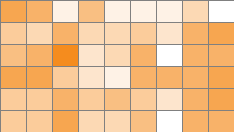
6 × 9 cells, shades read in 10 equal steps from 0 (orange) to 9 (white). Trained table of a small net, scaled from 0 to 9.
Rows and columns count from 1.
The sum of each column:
23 24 21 35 38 28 43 21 21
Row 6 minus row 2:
0 -1 -1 0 0 -1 2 0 1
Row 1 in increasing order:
2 3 4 6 8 8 8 8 9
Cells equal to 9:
3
